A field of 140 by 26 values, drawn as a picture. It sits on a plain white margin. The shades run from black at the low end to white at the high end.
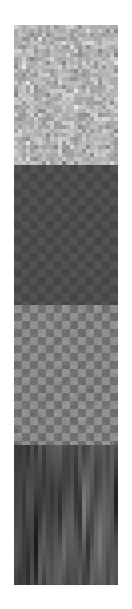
The table splits into 4 rows of 1 panel. Panel 1,1: high, fine-grained. Panel 2,1: low, checkered, faint in contrast. Panel 3,1: middling, checkered. Panel 4,1: low, streaked downward.
